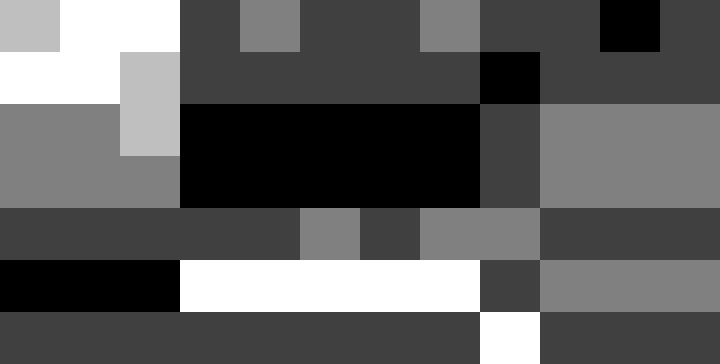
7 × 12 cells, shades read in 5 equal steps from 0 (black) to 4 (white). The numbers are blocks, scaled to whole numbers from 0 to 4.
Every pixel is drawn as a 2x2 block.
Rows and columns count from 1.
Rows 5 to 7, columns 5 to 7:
1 2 1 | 4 4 4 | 1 1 1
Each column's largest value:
4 4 4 4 4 4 4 4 4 2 2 2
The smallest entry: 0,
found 15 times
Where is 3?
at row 1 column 1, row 2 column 3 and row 3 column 3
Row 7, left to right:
1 1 1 1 1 1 1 1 4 1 1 1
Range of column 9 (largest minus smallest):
4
